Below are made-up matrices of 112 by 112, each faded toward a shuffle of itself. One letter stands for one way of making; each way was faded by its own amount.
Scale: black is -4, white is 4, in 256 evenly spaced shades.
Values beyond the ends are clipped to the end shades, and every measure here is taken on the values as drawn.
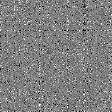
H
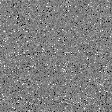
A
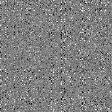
H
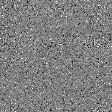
A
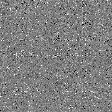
A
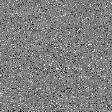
A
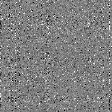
H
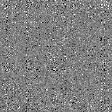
H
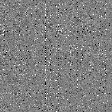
H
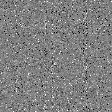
A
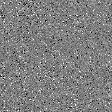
A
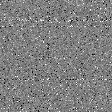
A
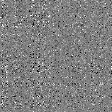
H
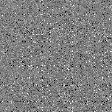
H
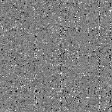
H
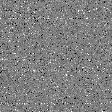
A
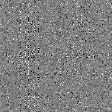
H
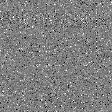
A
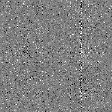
H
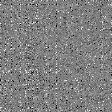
H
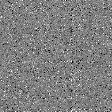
A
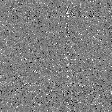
A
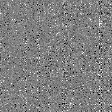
H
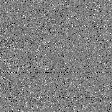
A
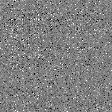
A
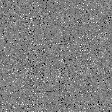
A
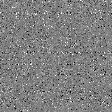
A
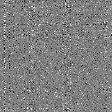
H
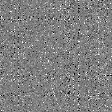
H
